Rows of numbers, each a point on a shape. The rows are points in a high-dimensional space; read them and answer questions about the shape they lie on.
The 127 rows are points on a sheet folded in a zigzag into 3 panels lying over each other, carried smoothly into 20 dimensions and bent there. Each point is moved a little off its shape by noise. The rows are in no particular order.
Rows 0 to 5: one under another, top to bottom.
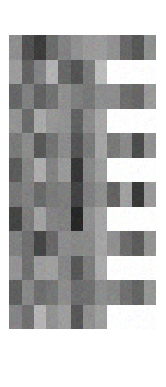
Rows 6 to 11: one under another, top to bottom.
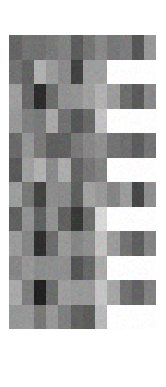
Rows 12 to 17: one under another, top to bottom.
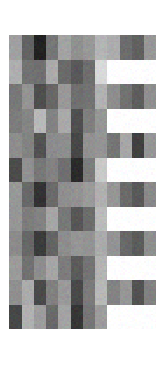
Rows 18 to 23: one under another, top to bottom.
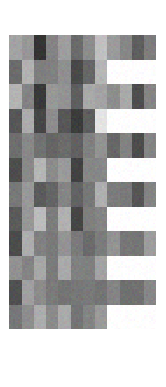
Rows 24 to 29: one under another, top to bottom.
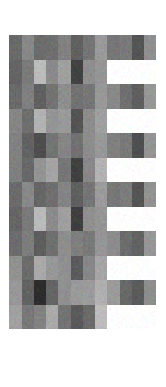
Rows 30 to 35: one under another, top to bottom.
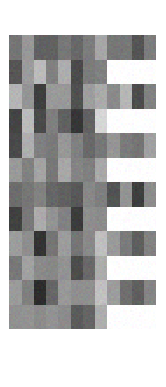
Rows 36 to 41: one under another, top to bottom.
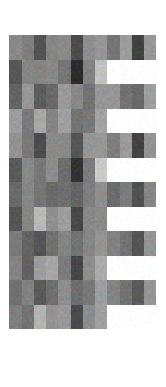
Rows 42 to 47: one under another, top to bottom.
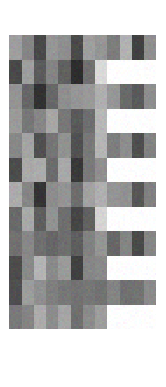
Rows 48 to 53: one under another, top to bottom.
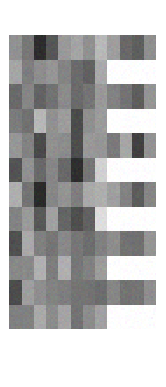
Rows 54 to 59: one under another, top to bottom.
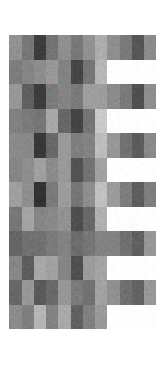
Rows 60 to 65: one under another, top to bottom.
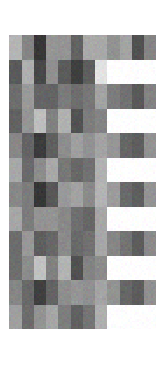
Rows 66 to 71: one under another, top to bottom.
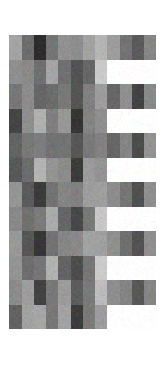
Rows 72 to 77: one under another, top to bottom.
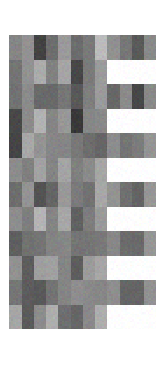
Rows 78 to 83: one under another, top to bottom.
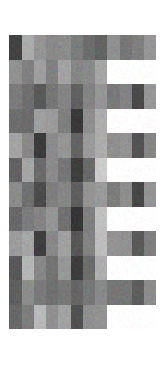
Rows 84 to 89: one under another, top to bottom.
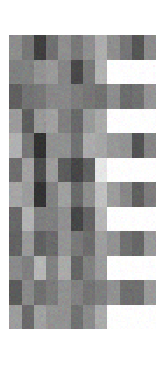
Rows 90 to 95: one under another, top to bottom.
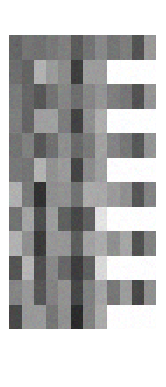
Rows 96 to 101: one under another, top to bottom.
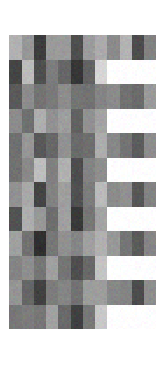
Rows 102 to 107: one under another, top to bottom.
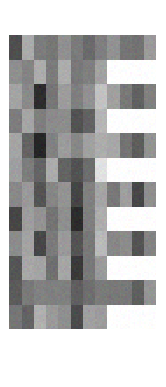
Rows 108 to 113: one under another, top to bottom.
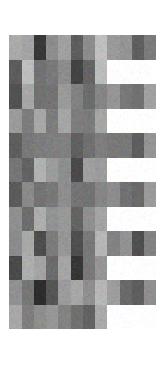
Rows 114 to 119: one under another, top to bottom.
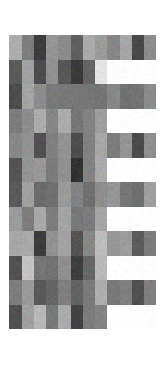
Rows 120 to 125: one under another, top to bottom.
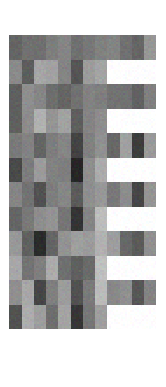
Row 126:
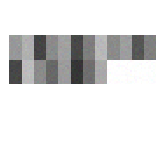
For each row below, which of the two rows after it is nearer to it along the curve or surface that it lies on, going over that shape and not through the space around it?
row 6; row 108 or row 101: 101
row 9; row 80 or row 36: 36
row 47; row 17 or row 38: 17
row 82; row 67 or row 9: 67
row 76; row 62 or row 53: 62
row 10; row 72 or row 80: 72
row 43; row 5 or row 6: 5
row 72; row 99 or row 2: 99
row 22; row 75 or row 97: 75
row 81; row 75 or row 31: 31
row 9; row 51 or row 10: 51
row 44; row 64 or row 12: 64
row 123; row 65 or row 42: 42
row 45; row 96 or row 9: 96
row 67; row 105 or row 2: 2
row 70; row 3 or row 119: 3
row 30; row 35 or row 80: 35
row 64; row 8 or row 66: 8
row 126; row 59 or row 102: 59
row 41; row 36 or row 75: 75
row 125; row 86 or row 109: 109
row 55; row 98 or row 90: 90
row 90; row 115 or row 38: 38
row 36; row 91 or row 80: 91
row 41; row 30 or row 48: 30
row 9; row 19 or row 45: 19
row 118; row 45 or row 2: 2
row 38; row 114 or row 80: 114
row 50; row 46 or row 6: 6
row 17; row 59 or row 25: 59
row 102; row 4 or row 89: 89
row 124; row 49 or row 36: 49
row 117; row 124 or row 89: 89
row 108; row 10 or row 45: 10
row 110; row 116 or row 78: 116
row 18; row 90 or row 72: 72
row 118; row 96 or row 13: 13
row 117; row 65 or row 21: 21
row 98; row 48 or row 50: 48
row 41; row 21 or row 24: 24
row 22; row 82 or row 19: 82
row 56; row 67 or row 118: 118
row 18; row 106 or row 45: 106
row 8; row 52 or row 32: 52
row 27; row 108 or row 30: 30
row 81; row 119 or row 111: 111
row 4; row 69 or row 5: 5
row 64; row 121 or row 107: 121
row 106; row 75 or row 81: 75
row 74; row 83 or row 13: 83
